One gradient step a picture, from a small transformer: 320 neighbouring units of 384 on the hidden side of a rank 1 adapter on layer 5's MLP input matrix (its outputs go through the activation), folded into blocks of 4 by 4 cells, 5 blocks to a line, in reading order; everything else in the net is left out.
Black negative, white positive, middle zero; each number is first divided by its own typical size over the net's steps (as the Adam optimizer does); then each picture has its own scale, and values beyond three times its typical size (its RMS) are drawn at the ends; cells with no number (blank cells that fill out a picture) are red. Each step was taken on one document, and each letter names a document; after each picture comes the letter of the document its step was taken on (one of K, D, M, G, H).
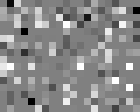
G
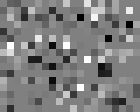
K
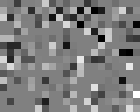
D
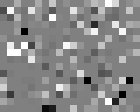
K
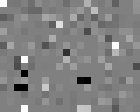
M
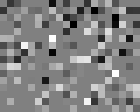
D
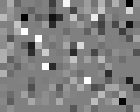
K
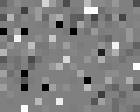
M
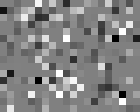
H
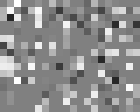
G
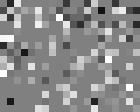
D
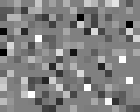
K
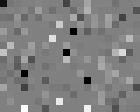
M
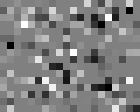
H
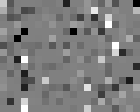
M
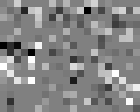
G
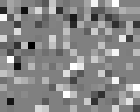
G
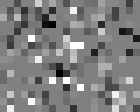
H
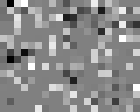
D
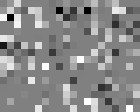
G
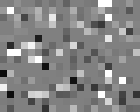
K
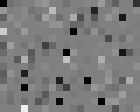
M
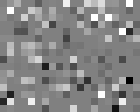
K
